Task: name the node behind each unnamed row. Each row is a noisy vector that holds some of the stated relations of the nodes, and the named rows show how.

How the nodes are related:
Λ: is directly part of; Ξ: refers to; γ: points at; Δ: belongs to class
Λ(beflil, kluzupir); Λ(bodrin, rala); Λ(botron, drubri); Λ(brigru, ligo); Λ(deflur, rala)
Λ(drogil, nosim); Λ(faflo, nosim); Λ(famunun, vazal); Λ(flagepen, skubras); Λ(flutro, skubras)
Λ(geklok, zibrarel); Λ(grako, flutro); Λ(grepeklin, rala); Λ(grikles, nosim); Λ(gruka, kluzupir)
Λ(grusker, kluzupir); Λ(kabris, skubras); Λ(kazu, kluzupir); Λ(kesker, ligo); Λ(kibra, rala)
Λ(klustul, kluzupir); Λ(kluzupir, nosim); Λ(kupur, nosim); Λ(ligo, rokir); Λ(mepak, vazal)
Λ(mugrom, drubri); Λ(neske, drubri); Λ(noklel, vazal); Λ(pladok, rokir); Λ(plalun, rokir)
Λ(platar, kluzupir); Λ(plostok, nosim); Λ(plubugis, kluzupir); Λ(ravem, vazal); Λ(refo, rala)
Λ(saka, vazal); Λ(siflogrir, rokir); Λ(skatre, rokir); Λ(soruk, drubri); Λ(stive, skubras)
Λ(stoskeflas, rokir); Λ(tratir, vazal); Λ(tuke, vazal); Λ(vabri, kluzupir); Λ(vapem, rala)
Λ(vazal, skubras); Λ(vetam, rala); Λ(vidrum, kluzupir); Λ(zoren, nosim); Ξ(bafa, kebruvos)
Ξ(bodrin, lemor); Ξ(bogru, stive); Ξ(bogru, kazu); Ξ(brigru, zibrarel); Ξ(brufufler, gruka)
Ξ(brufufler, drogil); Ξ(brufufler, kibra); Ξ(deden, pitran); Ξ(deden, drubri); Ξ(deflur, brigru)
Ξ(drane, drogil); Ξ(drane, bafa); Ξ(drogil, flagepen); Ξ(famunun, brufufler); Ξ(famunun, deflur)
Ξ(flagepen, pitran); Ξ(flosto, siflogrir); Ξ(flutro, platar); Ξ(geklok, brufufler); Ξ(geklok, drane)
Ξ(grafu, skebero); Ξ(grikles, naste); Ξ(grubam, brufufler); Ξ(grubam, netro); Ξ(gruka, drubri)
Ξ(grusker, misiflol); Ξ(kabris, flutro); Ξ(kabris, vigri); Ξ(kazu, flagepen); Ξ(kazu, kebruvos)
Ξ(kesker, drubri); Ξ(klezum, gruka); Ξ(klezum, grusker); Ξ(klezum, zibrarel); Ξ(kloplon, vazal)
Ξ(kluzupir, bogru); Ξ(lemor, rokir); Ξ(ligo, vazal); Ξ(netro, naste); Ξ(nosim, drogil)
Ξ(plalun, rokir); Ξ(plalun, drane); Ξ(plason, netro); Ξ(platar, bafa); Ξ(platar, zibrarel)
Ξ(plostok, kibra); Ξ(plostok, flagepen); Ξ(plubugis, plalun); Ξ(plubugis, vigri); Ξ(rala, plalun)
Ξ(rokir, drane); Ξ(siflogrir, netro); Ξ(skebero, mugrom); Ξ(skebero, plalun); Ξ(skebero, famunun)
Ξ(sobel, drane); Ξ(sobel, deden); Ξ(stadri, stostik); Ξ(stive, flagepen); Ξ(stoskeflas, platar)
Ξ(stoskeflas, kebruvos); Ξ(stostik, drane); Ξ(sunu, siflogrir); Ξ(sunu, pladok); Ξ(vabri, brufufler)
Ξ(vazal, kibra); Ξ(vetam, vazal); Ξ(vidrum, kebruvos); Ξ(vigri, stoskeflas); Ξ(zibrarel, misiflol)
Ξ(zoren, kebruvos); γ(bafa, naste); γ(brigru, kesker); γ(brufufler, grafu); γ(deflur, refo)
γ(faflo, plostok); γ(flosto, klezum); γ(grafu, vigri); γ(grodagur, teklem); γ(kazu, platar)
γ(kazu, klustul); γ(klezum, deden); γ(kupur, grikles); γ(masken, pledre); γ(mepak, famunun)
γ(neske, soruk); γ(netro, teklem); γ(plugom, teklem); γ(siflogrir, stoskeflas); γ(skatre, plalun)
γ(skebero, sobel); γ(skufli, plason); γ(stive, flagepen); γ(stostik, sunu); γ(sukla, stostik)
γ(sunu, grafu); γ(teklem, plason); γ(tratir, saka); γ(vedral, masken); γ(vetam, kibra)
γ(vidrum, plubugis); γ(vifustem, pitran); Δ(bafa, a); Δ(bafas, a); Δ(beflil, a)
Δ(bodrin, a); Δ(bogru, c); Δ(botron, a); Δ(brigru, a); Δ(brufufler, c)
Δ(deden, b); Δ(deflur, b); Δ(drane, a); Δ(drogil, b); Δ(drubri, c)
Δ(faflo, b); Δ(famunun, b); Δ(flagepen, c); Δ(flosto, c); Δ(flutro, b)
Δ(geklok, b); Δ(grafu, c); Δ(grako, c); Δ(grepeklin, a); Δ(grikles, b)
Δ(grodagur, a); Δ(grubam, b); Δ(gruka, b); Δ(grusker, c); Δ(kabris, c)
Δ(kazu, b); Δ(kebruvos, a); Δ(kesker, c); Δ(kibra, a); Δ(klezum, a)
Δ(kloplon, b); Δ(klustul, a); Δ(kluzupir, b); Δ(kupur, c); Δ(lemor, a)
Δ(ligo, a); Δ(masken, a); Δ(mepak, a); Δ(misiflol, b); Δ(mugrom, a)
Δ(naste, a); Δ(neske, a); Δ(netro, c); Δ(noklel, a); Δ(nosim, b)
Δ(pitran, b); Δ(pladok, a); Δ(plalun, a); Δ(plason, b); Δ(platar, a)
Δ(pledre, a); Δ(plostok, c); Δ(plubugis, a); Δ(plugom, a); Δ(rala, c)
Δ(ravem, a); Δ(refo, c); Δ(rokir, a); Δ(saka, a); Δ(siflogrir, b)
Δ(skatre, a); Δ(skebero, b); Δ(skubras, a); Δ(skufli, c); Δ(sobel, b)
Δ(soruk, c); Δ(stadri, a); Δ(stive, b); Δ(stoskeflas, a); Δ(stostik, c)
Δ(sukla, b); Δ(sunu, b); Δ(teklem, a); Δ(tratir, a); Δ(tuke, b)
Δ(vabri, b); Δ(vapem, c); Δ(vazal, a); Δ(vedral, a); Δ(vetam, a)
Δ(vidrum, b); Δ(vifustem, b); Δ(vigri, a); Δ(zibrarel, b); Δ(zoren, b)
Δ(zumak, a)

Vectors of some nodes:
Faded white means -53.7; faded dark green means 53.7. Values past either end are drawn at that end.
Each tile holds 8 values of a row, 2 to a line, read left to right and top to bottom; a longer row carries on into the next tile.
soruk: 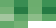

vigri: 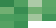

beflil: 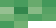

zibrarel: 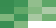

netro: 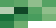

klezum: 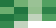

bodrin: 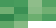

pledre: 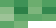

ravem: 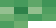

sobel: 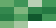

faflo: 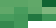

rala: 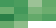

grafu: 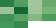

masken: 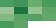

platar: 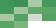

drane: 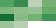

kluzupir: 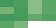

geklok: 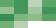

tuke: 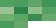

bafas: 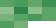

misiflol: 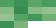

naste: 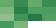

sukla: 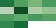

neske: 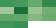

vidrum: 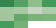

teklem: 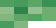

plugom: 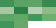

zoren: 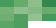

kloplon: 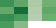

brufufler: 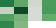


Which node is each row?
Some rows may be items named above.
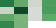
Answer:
brufufler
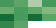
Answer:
skebero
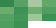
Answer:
vigri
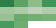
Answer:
vidrum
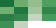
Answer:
klezum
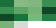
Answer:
deden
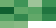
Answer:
plostok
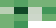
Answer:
kibra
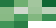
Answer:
bafa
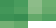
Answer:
bogru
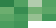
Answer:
vigri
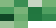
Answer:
plalun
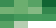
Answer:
drubri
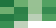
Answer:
klezum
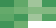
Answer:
flutro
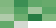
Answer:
refo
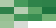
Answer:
pitran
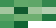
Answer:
mepak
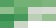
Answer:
brigru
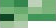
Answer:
rokir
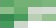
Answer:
brigru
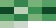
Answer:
flagepen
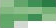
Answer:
vifustem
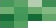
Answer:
skebero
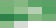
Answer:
kesker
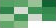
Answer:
stoskeflas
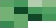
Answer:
grikles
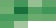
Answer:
plason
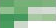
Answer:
brigru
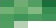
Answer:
drubri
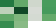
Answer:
brufufler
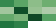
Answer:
kupur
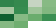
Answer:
stostik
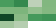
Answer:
rokir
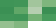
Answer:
drogil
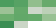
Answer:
deflur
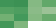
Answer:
grusker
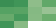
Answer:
grusker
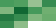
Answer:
siflogrir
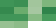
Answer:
drogil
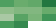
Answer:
kebruvos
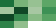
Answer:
flosto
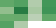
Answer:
vabri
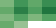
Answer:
saka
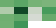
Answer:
kibra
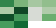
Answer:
vetam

